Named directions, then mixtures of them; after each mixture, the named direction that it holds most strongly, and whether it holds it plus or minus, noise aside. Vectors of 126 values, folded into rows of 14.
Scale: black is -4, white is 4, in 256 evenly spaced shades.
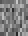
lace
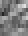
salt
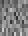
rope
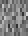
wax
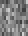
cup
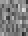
cup, minus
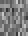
lace, plus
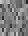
lace, minus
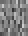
lace, plus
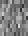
wax, plus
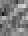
salt, plus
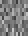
wax, plus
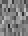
wax, plus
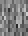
wax, plus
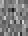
rope, minus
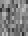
cup, minus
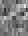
salt, plus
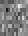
lace, plus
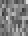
cup, plus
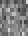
cup, plus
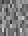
rope, plus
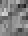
salt, minus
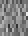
wax, plus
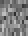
rope, plus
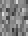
cup, minus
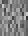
wax, plus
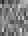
rope, plus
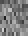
rope, plus
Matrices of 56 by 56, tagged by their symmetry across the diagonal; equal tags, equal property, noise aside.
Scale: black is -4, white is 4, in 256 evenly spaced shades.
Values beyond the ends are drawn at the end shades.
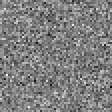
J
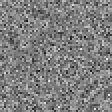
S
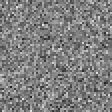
J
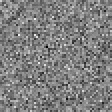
S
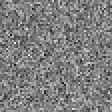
J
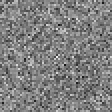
S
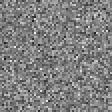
J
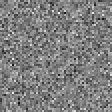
S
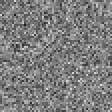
S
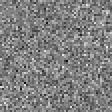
J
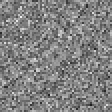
S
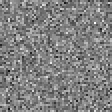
J
